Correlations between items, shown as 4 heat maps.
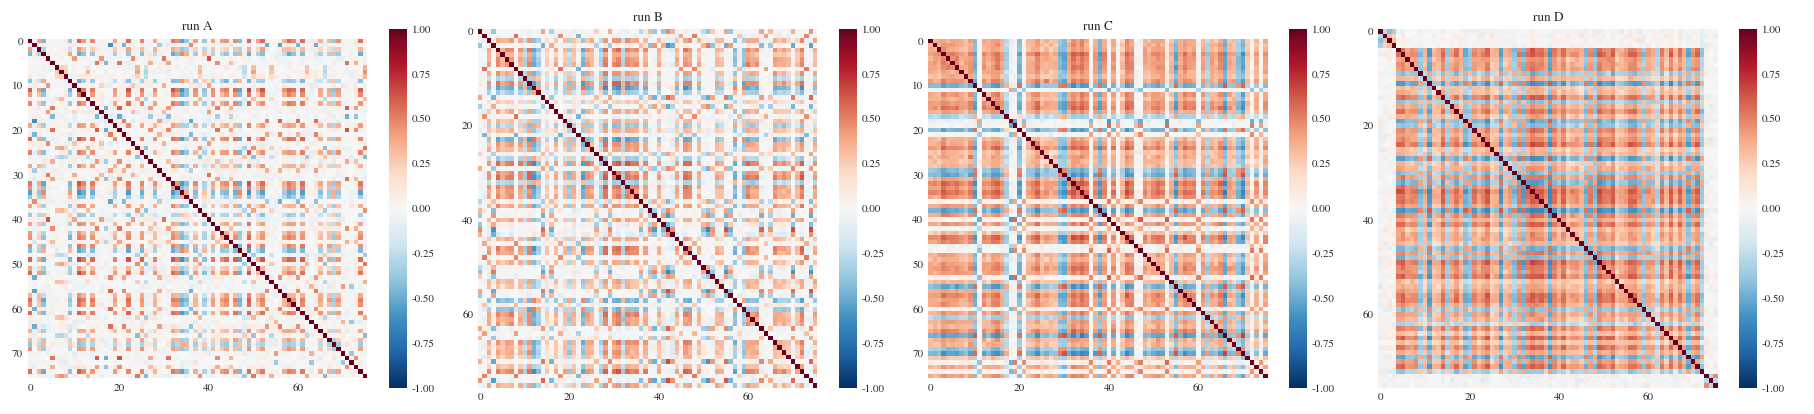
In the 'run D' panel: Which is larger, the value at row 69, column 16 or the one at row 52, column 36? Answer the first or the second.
the second
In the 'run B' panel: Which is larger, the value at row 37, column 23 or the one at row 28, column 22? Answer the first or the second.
the second
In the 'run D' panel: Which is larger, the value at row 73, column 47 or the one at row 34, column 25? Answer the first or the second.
the second
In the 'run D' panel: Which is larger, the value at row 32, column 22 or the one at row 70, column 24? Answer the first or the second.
the second
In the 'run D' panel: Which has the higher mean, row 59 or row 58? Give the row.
58
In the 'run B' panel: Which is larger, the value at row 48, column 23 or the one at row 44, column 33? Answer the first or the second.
the second
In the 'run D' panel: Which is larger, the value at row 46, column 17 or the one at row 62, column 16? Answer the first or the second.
the second
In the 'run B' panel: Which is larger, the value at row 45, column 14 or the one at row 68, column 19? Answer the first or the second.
the second
